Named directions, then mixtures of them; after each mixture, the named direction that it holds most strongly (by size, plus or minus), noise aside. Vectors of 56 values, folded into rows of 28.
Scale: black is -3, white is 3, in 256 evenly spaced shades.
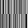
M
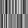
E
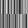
M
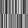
E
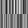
E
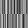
E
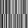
E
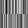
E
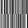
M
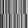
M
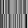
M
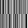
M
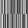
E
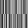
E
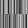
M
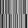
M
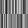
E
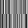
M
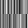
M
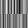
E
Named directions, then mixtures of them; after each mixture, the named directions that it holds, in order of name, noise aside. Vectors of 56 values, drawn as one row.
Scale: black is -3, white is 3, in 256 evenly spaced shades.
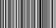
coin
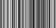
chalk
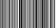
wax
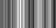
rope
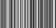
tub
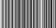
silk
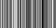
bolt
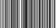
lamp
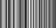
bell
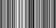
chalk, rope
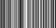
lamp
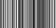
chalk, coin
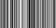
bell, chalk, rope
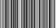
lamp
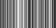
rope, silk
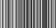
bolt, coin, silk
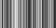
bolt, rope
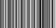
coin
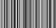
coin, lamp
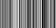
bolt, rope, wax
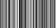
bell, wax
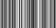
rope, wax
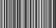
bell, coin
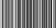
bolt, silk
